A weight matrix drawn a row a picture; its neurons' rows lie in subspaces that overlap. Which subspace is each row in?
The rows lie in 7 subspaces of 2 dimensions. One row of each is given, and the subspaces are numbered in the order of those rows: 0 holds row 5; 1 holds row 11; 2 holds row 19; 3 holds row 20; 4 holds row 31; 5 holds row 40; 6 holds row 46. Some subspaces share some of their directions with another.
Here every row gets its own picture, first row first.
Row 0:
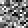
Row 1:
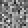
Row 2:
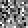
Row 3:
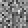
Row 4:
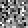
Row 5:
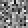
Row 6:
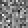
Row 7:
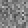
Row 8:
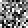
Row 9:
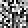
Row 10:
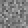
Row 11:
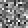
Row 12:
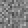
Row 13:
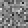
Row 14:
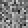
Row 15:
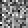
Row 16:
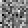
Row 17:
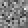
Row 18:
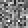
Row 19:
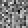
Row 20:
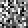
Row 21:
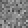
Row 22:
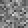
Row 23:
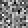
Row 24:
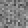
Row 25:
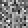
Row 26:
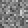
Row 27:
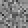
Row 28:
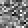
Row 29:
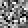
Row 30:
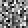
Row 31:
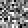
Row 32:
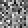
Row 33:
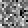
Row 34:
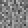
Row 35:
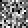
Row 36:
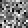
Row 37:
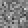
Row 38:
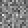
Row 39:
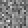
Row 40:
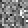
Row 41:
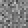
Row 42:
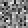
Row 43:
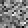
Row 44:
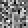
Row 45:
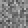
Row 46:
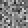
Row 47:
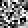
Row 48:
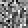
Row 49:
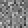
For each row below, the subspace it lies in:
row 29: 4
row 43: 2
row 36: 1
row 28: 2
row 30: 2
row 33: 5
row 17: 4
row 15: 0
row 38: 0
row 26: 5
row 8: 1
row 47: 4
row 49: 5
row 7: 3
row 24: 1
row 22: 2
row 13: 6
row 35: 1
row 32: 5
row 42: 0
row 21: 1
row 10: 2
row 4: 3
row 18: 1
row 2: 3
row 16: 0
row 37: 4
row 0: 2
